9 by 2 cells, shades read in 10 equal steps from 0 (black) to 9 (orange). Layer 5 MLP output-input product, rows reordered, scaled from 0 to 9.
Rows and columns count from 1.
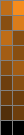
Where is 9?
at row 1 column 2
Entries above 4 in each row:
2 2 2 2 2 1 0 0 0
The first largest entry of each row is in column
2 2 1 1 2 2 1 2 1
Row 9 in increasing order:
0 0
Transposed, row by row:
7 5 7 6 5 4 4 3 0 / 9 8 5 5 6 5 4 4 0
